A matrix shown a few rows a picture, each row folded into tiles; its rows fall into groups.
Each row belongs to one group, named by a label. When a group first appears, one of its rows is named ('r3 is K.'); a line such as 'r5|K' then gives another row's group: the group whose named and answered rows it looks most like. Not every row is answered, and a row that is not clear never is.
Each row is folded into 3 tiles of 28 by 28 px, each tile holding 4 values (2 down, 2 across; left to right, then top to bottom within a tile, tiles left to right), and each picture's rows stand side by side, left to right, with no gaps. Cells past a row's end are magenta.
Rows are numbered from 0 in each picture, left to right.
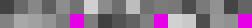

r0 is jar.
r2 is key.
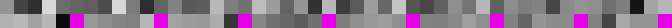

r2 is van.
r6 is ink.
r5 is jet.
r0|van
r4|jet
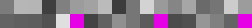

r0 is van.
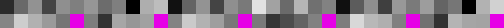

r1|ink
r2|jar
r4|jar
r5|ink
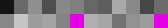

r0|jar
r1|key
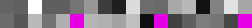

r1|van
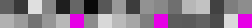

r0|key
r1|jar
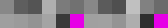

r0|van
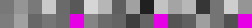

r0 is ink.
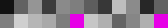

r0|jar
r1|key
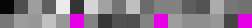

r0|jet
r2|van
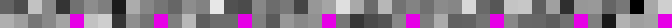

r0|key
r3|ink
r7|ink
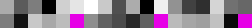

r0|ink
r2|van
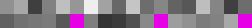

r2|key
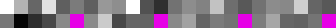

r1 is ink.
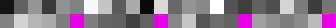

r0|jar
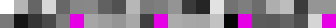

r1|van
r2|van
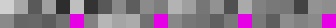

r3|ink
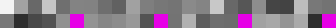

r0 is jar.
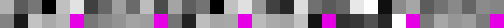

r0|ink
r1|jet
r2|ink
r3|van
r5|jar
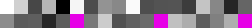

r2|key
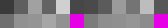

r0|jet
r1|jet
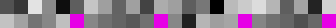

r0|key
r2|ink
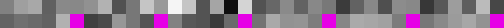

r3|jar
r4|jar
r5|jet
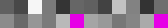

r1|key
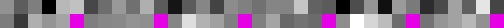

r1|jet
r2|jar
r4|jar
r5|jet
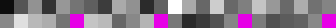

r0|jar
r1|key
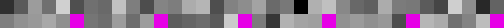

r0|jet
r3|ink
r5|key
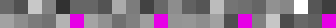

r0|key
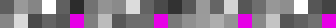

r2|jet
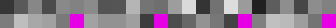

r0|jar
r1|van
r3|jar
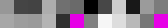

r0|van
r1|jar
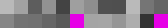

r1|van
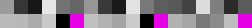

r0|van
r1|van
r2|key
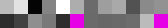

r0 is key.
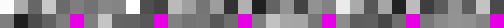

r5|jet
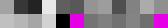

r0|van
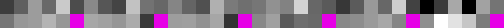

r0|jet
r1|van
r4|jet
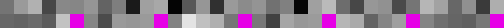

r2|jar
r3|ink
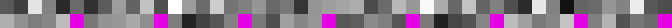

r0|key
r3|ink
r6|key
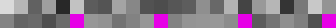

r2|jet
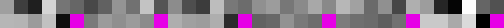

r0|van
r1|jet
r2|van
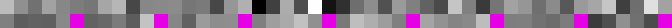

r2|ink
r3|jet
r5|key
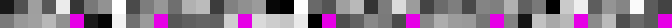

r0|jet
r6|ink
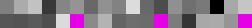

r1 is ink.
